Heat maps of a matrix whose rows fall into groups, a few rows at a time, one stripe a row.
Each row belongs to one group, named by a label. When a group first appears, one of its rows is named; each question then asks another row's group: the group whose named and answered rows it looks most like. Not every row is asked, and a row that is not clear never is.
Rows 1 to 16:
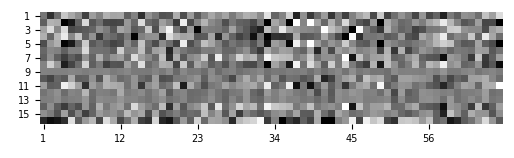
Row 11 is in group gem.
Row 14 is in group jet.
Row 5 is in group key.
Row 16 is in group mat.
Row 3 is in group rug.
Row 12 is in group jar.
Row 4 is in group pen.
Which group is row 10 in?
mat
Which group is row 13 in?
jar
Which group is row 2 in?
key
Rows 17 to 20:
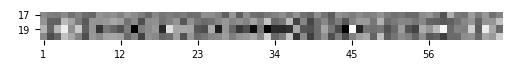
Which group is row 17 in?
jar
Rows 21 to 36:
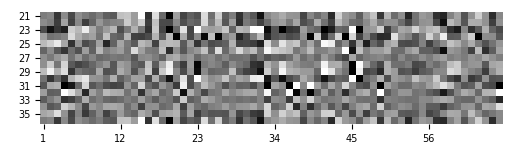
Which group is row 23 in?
mat
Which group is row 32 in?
gem
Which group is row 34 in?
gem
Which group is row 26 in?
jet
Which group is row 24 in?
pen
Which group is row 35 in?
rug
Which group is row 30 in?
mat
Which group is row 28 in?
rug
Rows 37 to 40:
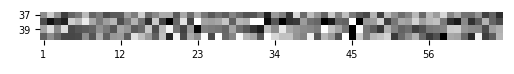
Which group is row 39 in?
rug
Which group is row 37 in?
key
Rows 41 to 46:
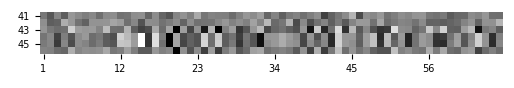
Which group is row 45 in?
jar
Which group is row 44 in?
jar
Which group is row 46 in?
pen
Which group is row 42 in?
gem
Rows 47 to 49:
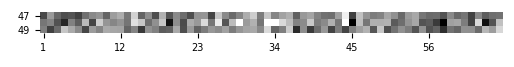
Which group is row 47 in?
jet
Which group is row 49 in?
gem
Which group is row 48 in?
jet
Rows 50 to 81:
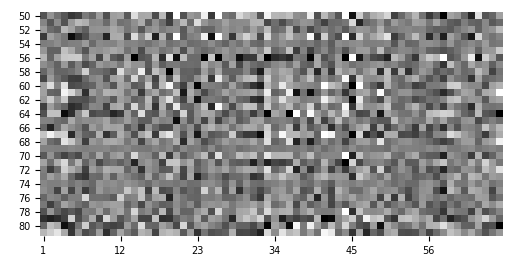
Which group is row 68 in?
gem
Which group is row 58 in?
jar
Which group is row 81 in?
rug
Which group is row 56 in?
pen
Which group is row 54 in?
jar
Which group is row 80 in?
key
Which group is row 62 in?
rug
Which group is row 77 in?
gem
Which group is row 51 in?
mat
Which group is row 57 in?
jar
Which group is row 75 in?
jar
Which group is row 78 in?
jet
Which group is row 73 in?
rug
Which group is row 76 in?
jar
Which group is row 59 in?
jet
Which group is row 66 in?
gem
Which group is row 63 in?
jet
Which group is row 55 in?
gem
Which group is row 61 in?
gem
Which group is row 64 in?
key
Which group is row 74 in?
jar
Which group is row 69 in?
pen
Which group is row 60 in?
rug
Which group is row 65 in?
pen
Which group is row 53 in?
jet
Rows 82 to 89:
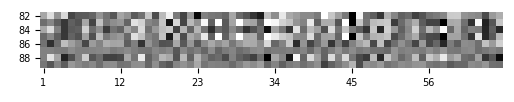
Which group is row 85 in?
jet
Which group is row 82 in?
rug
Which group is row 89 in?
mat
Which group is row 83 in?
jet
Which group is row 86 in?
gem
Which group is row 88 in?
key
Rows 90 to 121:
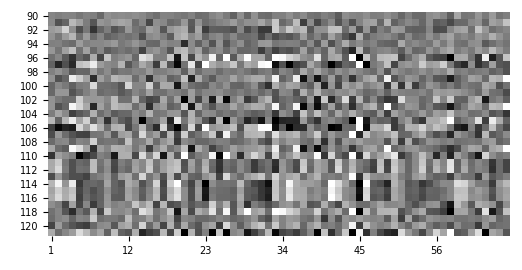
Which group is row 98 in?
key
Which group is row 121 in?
pen
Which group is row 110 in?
jet
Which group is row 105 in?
pen
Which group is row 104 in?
key
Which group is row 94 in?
pen
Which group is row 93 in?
pen
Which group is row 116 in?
rug
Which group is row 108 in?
jar
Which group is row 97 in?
mat
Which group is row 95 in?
pen
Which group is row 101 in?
key
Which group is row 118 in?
jet
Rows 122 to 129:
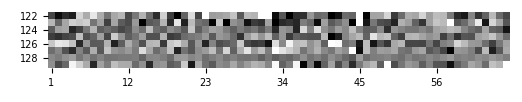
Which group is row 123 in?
pen
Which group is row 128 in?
pen
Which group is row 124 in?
key
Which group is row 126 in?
rug
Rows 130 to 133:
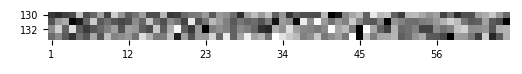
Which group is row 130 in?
mat
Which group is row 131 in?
key
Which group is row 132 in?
rug
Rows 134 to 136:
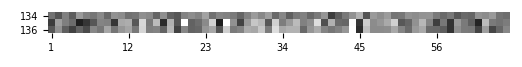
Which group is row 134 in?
mat
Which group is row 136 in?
jet
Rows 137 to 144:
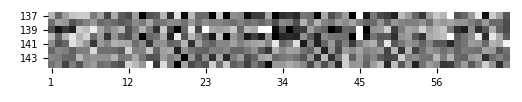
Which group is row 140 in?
pen
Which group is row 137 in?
pen
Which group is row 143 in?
pen
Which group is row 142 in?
jar
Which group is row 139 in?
mat
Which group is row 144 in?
jar
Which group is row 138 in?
key
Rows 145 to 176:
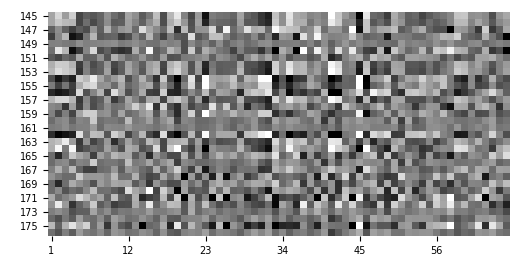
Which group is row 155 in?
mat
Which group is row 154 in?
mat
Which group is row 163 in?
rug
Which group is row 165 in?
gem
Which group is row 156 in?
mat
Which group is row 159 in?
mat
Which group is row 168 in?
pen
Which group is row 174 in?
mat
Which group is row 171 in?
pen
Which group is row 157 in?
rug
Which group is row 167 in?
rug
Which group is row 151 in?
mat
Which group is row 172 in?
key
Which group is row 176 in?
mat
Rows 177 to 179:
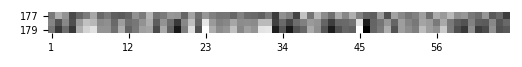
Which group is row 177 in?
key
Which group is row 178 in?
mat
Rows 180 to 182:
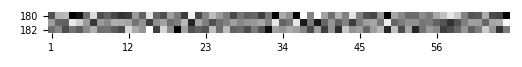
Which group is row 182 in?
jar
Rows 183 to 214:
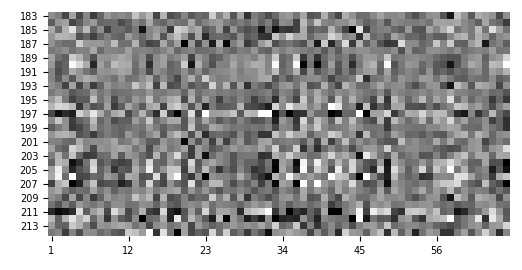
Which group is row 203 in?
rug
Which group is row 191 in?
gem
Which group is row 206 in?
rug
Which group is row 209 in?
jar
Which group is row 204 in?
key
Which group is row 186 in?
rug
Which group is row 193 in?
jar
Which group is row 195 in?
key
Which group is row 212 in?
pen
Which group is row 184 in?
key
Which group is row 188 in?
jar
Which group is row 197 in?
mat
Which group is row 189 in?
gem
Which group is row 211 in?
mat
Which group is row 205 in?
key
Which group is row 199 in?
key
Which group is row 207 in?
key
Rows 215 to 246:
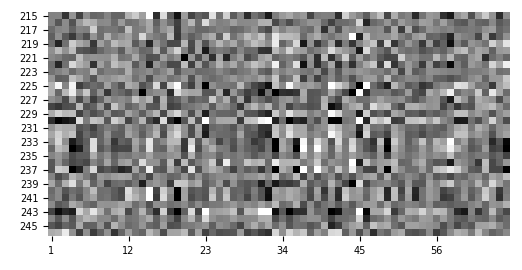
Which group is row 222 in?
gem
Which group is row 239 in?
pen
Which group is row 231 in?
rug
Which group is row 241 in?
jar
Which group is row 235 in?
key
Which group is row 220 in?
rug
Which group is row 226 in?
pen
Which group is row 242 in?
gem
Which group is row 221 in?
pen
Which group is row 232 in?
rug
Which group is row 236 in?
jet
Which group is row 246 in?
rug
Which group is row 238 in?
gem
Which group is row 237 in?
key
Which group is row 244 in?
mat
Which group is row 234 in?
key
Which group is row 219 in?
gem
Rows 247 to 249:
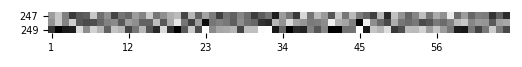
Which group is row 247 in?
key
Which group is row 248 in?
rug
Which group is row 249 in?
mat
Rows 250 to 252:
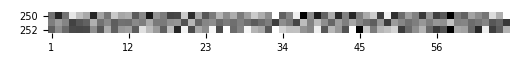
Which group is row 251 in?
key
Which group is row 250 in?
gem
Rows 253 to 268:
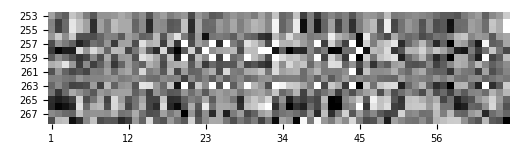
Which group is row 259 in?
jet
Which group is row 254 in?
gem
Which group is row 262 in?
pen
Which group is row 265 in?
mat
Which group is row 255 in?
gem
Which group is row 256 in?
rug
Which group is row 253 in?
gem
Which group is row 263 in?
jet
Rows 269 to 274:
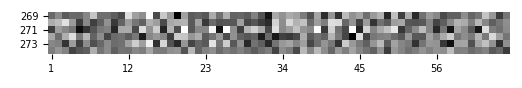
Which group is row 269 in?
jar
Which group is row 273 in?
jar
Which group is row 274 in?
key
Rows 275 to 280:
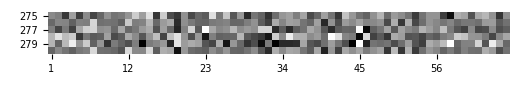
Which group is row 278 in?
rug
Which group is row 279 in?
pen
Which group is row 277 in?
mat
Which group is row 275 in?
jar
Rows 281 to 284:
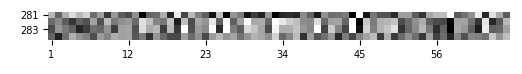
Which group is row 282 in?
jet
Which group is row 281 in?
pen
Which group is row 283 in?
jet
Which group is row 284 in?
gem
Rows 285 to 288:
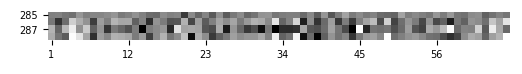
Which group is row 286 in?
gem
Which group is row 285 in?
pen
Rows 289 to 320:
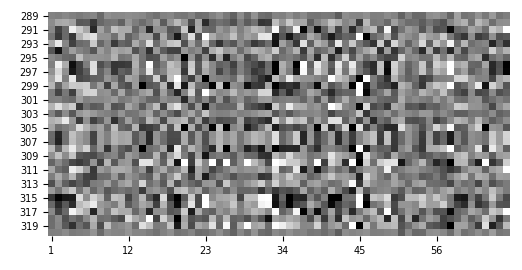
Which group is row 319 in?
jet
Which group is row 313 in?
jet
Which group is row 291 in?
gem
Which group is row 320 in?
jar
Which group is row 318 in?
jar
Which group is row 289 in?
jar
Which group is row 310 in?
jet
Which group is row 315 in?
mat
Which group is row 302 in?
rug
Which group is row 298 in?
rug
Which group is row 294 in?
gem
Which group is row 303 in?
mat
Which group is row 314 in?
pen
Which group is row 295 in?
pen
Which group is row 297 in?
key
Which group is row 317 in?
gem
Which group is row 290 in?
rug
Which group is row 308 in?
pen
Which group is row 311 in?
gem
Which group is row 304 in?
rug
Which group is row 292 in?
mat
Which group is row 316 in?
mat
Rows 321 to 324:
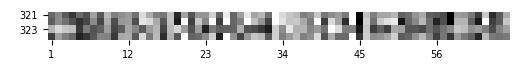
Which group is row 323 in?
rug
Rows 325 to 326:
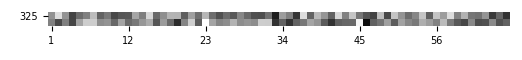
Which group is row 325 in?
key
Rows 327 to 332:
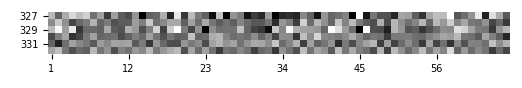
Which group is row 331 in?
gem
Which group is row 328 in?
key
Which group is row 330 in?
key
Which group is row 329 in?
rug
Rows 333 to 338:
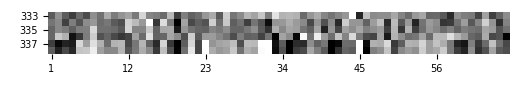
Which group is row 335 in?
jar
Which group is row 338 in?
mat
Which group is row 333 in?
jet
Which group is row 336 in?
key
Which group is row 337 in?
mat
